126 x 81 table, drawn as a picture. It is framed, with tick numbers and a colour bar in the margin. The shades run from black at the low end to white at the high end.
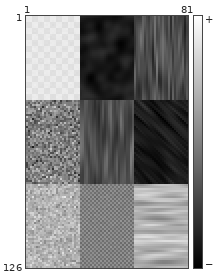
The table splits into 3 rows of 3 panels. Panel 1,1: very high, checkered, faint in contrast. Panel 1,2: very low, blotchy, faint in contrast. Panel 1,3: low, streaked downward. Panel 2,1: middling, fine-grained, strong in contrast. Panel 2,2: low, streaked downward. Panel 2,3: very low, slanting down to the right, faint in contrast. Panel 3,1: high, fine-grained. Panel 3,2: middling, checkered. Panel 3,3: high, streaked across.
